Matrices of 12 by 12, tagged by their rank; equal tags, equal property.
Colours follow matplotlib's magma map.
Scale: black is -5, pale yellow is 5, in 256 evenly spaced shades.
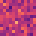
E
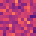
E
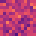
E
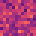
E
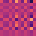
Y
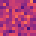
E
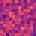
E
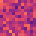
E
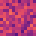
E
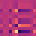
Y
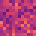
E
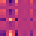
Y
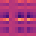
Y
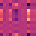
Y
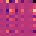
Y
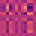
Y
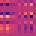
Y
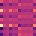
Y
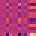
Y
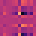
Y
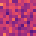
E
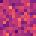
E
